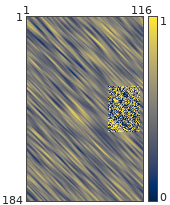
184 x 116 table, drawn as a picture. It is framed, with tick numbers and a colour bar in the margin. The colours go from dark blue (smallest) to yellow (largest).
Average level on the scale: 50%. Odd patch: rougher, in the middle right. Slope: none. Grain: diagonal, down to the right. Roughest part: middle right.
